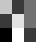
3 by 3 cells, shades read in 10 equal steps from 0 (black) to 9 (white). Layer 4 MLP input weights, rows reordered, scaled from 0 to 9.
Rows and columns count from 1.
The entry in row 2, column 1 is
2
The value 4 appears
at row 1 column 3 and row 2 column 3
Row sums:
13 14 11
